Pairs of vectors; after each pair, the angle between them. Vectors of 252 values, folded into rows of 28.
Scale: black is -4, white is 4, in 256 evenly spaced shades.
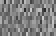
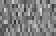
partly aligned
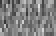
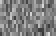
partly opposed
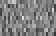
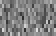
partly opposed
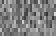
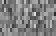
nearly opposite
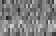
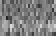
nearly parallel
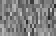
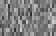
partly opposed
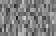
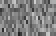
partly opposed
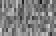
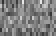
nearly opposite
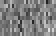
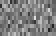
orthogonal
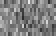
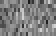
nearly opposite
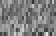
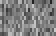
partly aligned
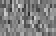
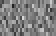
partly opposed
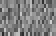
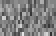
partly opposed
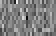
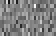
partly opposed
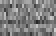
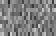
orthogonal
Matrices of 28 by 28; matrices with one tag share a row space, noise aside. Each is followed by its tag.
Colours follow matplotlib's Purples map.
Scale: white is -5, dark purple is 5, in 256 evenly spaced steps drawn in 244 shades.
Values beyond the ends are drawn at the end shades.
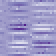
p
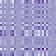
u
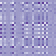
u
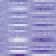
p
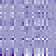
u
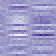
p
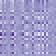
u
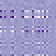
u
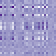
u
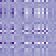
u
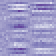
p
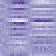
p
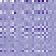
u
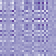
u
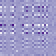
u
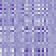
u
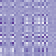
u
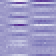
p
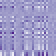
u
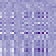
u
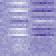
p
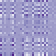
u
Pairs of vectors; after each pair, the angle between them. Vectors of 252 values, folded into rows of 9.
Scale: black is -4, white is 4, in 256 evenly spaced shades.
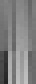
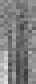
nearly opposite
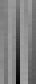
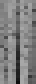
nearly parallel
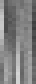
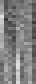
nearly parallel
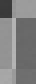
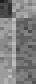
nearly parallel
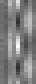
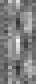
nearly parallel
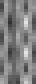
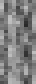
nearly opposite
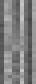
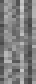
nearly parallel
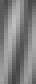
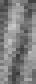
nearly parallel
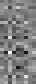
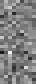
partly aligned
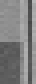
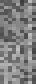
partly opposed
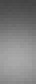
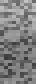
partly opposed
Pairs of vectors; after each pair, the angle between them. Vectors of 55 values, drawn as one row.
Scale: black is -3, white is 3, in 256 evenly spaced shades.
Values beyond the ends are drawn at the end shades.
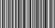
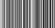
partly aligned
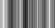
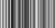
partly aligned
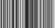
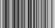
orthogonal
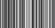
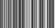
partly aligned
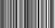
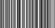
partly opposed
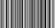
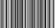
nearly parallel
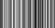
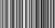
orthogonal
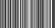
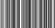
partly opposed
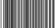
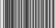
nearly parallel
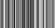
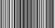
partly aligned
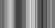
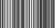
partly aligned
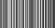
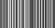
nearly parallel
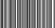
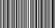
nearly opposite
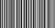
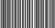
nearly opposite
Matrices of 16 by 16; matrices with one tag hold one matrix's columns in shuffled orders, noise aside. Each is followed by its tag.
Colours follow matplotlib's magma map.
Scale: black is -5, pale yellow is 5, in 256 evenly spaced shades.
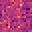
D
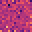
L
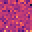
L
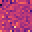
L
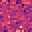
L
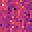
D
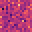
D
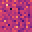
D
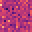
D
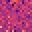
L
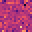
L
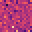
L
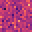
D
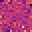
L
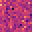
D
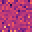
L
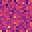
L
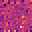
L
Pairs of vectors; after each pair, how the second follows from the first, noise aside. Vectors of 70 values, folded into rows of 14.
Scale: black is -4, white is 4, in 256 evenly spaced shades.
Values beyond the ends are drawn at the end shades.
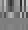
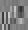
wrapped around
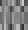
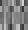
copied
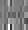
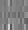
shrunk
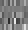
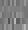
shrunk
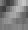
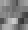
wrapped around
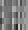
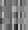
copied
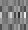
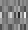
copied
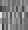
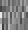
copied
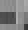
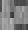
wrapped around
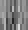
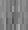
shrunk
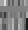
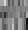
copied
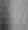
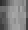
wrapped around
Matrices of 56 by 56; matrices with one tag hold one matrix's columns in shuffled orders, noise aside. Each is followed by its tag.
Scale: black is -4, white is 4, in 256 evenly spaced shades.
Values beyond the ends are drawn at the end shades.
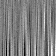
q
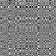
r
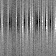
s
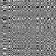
r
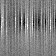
s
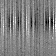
s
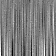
q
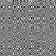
r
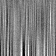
q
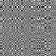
r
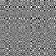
r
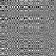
r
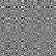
r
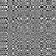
r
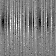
s
